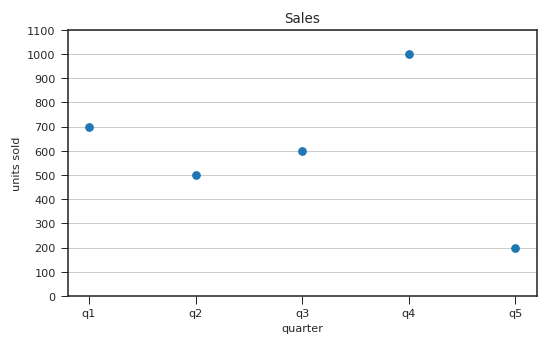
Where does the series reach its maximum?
q4
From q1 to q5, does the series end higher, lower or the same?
lower
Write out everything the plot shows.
Title: Sales
x-axis: quarter, ticks q1 q2 q3 q4 q5
y-axis: units sold, ticks 0 100 200 300 400 500 600 700 800 900 1000 1100
Values:
700 500 600 1000 200
